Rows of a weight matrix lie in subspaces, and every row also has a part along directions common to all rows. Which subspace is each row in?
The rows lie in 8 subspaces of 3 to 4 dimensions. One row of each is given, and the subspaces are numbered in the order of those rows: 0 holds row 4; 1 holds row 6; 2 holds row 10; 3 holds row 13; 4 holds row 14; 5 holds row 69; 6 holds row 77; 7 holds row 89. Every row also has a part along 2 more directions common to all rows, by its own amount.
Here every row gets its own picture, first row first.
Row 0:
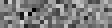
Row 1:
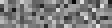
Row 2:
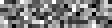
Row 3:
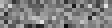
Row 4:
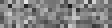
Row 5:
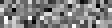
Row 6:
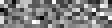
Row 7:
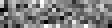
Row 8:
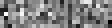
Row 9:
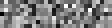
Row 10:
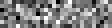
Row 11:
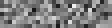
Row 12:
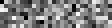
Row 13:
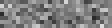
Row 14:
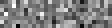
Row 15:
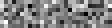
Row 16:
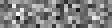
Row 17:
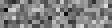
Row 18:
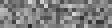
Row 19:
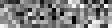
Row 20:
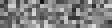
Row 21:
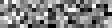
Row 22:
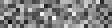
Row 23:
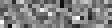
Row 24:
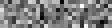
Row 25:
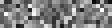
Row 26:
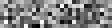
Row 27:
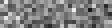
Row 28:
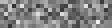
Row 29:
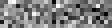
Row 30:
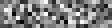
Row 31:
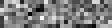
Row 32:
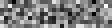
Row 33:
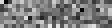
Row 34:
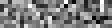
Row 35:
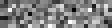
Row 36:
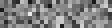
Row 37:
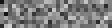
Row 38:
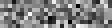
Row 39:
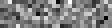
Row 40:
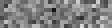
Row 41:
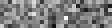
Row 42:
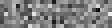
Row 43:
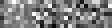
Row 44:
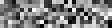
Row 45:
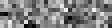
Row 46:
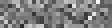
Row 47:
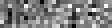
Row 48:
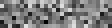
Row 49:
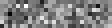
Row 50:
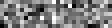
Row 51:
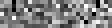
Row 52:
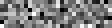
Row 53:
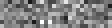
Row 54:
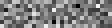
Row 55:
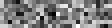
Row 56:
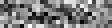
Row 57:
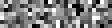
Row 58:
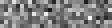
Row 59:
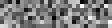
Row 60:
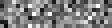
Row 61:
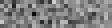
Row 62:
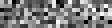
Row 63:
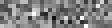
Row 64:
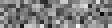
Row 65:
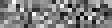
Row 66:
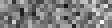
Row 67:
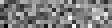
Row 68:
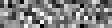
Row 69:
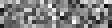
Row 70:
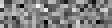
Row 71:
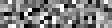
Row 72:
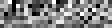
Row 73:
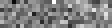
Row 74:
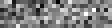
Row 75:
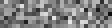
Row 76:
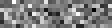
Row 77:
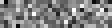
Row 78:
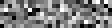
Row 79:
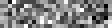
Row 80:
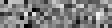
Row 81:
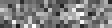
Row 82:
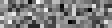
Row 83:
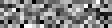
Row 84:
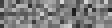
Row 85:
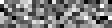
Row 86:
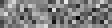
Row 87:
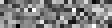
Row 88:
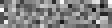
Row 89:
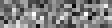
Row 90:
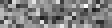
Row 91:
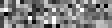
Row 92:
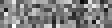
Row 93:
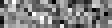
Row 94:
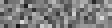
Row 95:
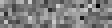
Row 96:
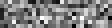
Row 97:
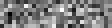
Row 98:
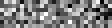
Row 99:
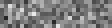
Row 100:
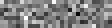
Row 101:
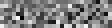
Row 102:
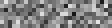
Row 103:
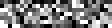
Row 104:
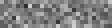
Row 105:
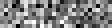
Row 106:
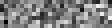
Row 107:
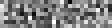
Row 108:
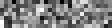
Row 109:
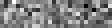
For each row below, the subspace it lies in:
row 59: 5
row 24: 2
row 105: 2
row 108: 5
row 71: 6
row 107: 2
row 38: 3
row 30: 7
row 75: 7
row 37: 4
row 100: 1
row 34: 1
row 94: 6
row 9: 3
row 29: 3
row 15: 1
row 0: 6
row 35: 0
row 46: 7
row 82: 0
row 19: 5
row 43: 0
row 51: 4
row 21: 0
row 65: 6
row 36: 2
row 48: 5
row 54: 3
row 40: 3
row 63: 7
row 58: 4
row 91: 4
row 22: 7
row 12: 1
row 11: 3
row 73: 3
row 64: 7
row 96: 2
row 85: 1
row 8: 5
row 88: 1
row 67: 3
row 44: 6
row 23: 5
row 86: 3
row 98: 7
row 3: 7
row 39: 2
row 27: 0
